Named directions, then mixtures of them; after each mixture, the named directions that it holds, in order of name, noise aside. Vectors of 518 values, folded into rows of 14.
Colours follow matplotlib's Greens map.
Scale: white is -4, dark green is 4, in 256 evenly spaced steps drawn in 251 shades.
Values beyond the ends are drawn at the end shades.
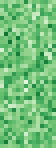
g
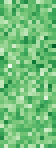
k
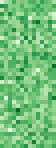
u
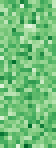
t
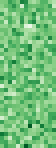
t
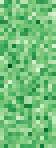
k, u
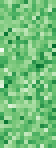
g, k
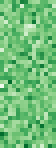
k, t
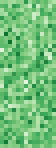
g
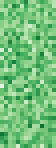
g, t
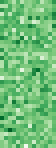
t, u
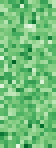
t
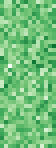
k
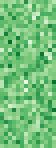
g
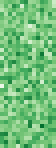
g, t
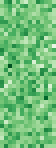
k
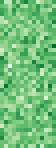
k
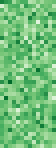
t, u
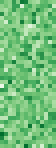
k, t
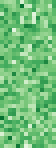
g, t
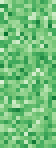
g, u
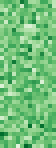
t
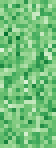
g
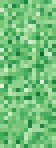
g, t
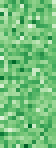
t, u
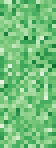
k, u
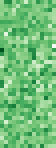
g, k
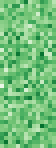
g, t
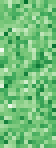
g, k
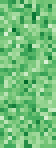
g, t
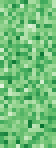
g, t
